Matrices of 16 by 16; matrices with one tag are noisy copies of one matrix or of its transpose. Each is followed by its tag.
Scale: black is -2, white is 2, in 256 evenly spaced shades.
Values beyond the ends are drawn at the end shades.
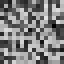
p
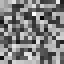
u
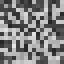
p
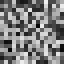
p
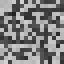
u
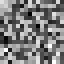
u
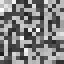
u
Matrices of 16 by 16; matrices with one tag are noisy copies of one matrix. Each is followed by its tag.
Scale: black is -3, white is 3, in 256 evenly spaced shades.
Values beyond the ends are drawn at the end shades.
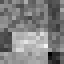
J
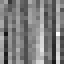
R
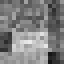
J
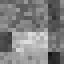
J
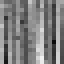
R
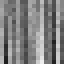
R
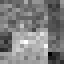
J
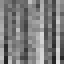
R
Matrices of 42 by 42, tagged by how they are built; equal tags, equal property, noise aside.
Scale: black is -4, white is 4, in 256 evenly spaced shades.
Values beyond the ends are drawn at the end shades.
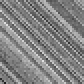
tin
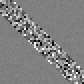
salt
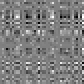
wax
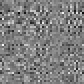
wax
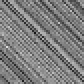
tin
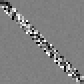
salt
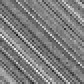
tin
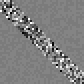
salt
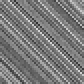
tin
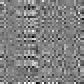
wax
